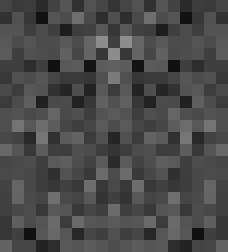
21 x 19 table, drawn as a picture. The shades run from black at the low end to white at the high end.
Roughest part: top middle. Grain: fine. Seam: none. Mirror symmetry: left to right. Average level on the scale: 30%. Odd rows or columns: none.
